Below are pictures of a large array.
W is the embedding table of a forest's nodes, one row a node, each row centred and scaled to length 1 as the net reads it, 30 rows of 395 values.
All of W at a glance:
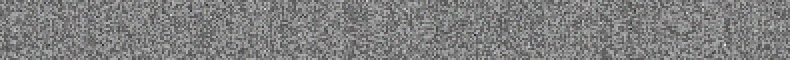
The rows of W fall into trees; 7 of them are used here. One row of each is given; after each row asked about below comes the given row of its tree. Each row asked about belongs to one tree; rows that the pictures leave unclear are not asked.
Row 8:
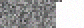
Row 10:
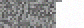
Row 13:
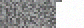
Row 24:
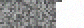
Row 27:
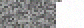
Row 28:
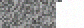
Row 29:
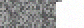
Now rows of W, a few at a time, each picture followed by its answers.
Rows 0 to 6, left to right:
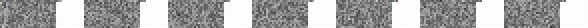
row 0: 24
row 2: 29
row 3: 27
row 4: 8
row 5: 24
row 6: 13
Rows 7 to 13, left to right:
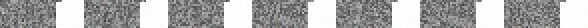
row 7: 28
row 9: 28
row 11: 27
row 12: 10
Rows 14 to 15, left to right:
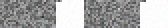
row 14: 27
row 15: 13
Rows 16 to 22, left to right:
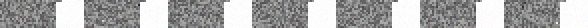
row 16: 29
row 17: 28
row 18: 10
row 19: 29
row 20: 28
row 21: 27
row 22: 10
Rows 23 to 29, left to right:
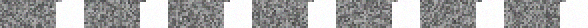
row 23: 10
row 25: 8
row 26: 8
